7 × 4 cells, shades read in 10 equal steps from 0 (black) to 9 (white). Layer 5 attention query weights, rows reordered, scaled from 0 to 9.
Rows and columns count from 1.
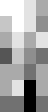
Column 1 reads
9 7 6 3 6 6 4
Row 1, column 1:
9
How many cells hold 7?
2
